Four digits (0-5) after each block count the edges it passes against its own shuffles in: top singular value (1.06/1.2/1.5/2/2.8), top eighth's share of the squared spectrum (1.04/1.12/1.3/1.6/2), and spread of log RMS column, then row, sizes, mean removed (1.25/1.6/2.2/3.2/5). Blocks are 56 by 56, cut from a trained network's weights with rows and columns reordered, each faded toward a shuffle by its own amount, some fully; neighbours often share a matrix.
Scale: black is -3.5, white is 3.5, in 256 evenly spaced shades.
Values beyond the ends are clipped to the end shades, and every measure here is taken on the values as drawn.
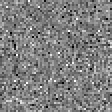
2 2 0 0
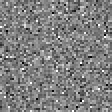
1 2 1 0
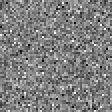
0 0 0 0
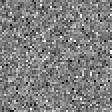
1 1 0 0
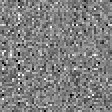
3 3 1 1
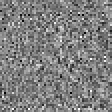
3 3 1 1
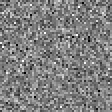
0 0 0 0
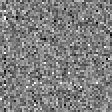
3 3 1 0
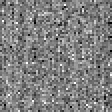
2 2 0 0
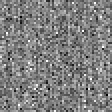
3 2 0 0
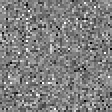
2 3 0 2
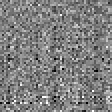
3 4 1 2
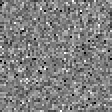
0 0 0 0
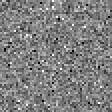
0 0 0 0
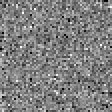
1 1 0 0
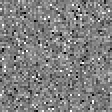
0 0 0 0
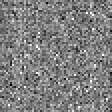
1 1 0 0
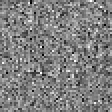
2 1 0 0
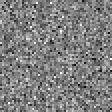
1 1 0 0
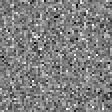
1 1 0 0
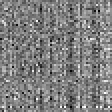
4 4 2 3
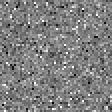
0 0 0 0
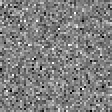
0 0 0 0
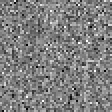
1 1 0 0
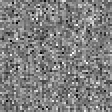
2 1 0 0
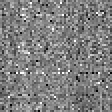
3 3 0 2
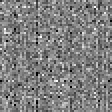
3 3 1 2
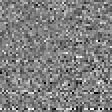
4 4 1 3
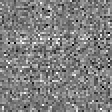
3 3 0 2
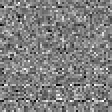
4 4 0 2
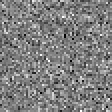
2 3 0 1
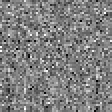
3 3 1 0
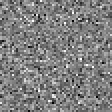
3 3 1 1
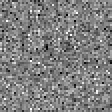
2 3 1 1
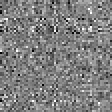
4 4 2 2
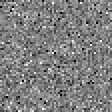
1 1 0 0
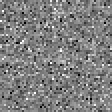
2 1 0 0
